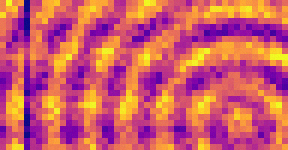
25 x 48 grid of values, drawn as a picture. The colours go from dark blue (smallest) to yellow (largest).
Rings: centred on the bottom right. Stripes: horizontal, repeating 3 times. Odd lines: column 5. Slope: none.
